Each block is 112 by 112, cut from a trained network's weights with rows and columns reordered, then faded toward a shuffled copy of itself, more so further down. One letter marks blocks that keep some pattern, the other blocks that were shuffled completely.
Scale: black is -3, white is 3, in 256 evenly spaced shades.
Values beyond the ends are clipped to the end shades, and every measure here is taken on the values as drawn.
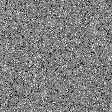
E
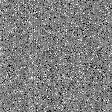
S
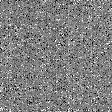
S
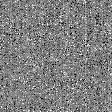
S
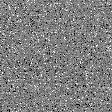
S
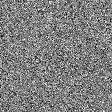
E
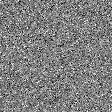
E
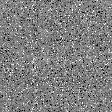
S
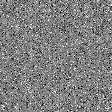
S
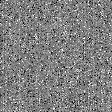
S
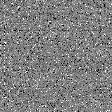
S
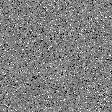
E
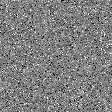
E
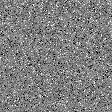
E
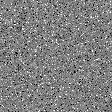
E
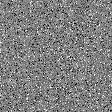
E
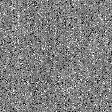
S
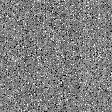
S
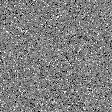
E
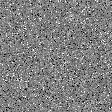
E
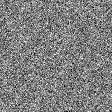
S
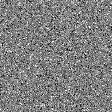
S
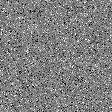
E
